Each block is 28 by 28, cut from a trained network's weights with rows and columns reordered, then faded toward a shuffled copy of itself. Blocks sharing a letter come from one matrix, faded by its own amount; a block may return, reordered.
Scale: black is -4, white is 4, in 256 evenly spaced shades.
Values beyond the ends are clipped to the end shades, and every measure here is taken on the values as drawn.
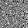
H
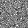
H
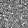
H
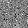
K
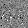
K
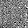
K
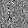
H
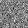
H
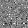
K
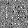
H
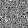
K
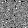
K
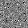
K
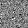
H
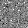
K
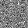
H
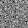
H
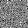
H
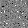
K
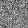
H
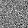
H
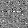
K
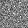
H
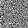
H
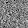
H
